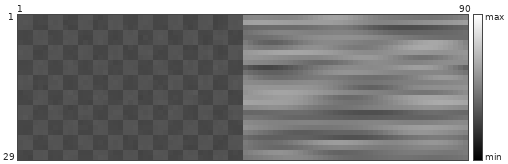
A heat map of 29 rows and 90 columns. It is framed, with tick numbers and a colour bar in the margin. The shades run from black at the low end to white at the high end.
It is made of 1 by 2 panels. Panel 1,1: low, checkered, faint in contrast. Panel 1,2: middling, streaked across.
